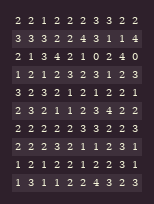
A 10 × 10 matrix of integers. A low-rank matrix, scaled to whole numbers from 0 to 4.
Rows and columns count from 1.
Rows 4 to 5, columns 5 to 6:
3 2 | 1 2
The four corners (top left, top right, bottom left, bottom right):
2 2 1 3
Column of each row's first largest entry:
7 6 4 5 1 8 6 4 9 7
